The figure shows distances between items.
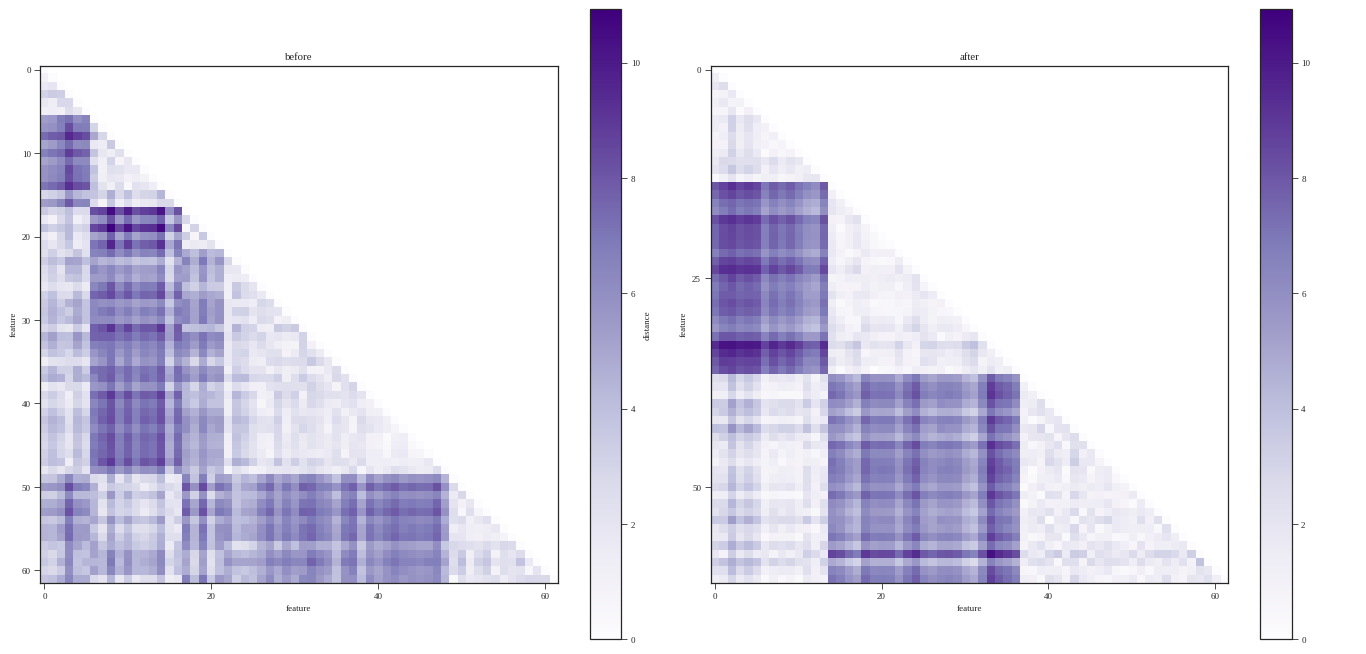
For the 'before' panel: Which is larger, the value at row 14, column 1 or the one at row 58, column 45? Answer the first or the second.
the first
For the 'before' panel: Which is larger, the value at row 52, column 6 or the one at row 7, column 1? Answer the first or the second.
the second
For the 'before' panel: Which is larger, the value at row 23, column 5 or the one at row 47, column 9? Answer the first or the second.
the second
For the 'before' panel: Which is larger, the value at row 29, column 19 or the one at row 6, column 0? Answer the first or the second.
the first
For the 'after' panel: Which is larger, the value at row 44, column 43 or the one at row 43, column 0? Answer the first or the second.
the second
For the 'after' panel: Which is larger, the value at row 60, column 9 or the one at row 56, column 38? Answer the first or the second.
the first
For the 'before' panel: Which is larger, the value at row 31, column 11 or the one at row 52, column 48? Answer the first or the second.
the first
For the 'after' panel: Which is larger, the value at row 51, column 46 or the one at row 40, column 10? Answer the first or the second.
the second
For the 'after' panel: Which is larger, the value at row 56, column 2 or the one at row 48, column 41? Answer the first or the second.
the first
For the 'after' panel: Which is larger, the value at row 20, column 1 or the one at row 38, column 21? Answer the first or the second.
the first
